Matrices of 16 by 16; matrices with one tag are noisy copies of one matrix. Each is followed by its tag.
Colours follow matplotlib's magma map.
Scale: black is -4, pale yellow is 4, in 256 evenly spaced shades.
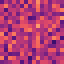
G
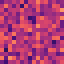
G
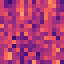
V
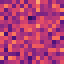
G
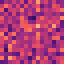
G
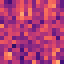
V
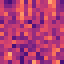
V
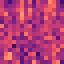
V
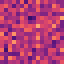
G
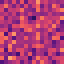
G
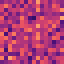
G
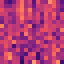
V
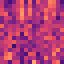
V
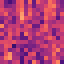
V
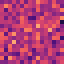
G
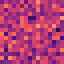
G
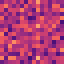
G
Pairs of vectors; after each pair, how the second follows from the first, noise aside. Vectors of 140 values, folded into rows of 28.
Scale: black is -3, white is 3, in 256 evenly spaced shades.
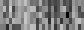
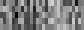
reversed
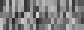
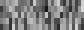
reversed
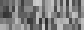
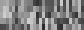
negated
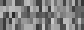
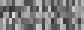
negated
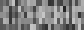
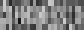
reversed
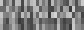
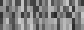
negated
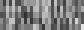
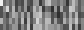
reversed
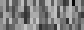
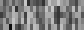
reversed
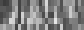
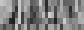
negated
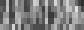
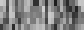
negated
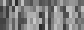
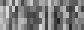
negated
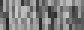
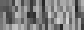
reversed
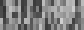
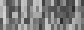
negated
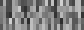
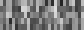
negated
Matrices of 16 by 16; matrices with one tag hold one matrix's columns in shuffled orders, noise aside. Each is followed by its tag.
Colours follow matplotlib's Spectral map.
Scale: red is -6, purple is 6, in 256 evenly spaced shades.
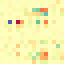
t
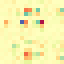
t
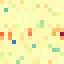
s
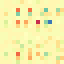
t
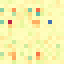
t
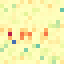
s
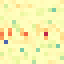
s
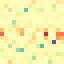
s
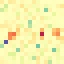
s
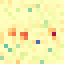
s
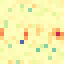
s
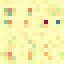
t
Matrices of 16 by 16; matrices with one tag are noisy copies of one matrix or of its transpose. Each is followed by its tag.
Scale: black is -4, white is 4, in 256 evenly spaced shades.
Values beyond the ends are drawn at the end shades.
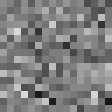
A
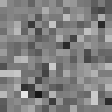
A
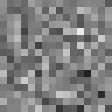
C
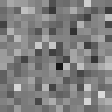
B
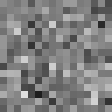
A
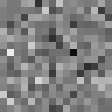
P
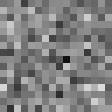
B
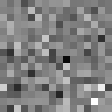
B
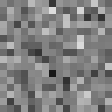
P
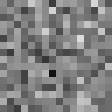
P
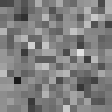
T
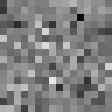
T
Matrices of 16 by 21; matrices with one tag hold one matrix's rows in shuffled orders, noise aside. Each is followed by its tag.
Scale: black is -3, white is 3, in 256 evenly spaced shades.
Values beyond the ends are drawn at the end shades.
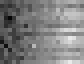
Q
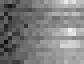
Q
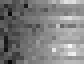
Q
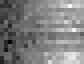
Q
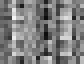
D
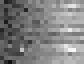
Q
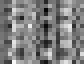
D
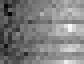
Q
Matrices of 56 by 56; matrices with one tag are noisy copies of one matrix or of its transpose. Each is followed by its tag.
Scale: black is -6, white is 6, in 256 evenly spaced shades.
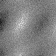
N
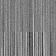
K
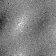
N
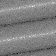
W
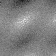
N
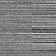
K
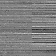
K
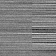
K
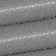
W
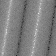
W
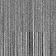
K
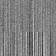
K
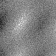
N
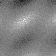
N
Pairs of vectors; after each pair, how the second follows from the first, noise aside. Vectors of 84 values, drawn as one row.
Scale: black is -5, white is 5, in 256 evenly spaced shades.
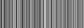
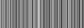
reversed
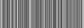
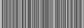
reversed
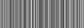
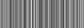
copied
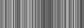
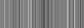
partly zeroed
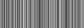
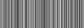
reversed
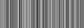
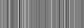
partly zeroed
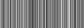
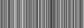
reversed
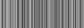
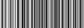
scaled up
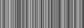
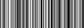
scaled up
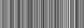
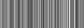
copied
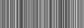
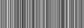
reversed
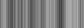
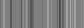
partly zeroed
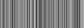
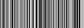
scaled up
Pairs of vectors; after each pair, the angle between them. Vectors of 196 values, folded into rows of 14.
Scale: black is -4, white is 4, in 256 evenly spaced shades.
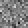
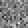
nearly opposite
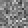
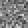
orthogonal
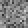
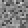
orthogonal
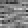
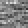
nearly opposite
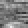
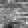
nearly opposite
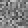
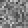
partly aligned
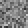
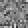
partly opposed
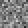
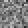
nearly parallel
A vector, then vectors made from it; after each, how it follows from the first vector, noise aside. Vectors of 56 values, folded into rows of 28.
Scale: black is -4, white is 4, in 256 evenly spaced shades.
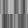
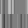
partly zeroed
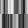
scaled up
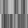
copied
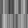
negated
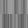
shrunk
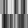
scaled up
